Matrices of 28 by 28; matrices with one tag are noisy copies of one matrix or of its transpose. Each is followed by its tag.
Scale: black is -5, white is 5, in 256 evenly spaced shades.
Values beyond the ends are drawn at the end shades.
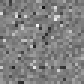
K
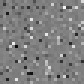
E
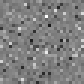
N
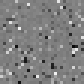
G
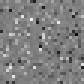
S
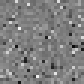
G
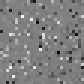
S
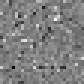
K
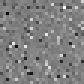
E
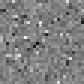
K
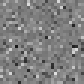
G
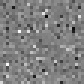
E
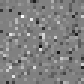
S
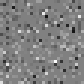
E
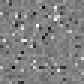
K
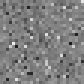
E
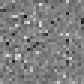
K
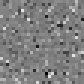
G
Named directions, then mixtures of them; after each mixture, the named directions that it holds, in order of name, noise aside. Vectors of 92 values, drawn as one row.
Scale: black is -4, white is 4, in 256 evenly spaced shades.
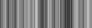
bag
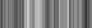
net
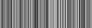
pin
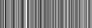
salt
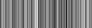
bag, pin, salt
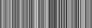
pin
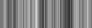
bag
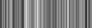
net, pin, salt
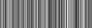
bag, pin, salt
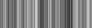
bag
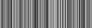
pin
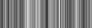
bag, net, pin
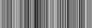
net, pin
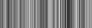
bag, pin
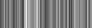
bag, net, salt
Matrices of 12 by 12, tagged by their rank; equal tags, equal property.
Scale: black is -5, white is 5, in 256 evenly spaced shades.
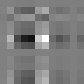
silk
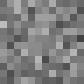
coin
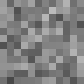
coin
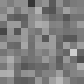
coin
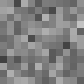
coin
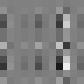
silk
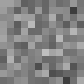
coin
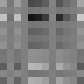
silk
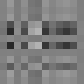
silk
